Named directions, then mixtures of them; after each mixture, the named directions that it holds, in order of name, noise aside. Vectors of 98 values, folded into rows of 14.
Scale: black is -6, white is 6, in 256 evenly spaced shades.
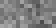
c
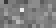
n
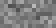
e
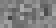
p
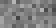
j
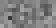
p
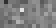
n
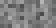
e, p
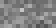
c, n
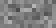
e, p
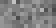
j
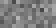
j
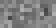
p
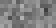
j, p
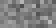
c, e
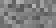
e, j, n
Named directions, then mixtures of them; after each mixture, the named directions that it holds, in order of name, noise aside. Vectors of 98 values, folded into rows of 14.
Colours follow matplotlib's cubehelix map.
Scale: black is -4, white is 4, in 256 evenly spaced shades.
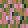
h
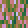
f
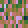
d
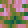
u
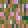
d, f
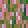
d, f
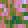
u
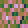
h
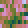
u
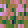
d, f, u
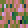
d, h, u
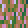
f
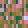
d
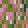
f, h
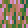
f, h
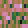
h, u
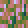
d, f, u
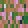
d, h, u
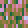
d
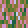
f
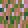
d, h, u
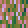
f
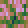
f, u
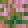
u
